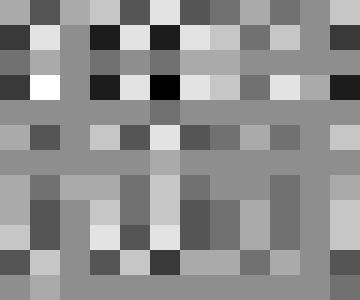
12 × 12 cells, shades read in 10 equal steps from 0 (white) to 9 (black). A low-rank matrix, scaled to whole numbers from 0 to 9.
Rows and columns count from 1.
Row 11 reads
6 2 4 6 2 7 3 3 5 3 4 6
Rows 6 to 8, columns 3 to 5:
4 2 6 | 4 4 4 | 3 3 5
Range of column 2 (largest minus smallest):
6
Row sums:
46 50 48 49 49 47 47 46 47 45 51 48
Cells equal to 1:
10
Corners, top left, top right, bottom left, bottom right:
3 2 4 5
